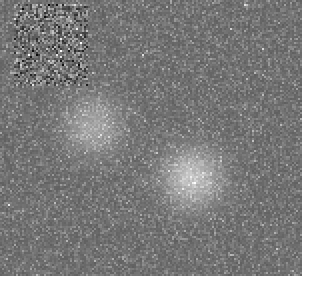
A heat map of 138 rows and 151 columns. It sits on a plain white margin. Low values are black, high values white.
Two bumps rise from the field. In the top left lies a patch that is rougher than the rest. Values change most from cell to cell in the top left. No overall slope runs across the table. Neither half mirrors the other. No regular stripes run through it. The values are skewed, with a long tail toward high values. No row or column stands out.
